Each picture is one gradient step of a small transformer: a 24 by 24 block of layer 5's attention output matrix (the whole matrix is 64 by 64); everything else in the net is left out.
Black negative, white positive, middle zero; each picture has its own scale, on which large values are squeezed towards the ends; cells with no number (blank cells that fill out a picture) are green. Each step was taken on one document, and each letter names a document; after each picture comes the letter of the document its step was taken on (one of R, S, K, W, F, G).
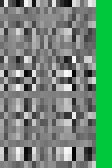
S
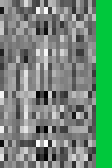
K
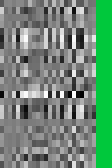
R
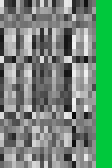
S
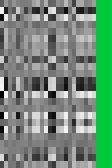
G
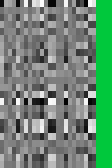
G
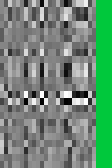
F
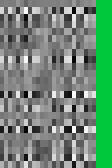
R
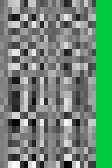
F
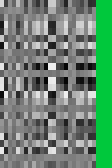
G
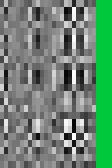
K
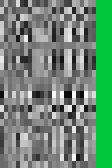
R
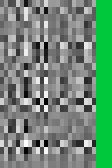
K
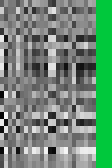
G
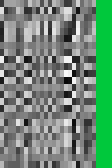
S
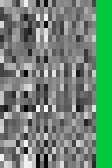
K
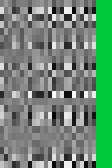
R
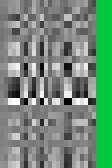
F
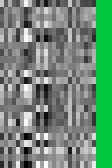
K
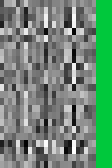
K
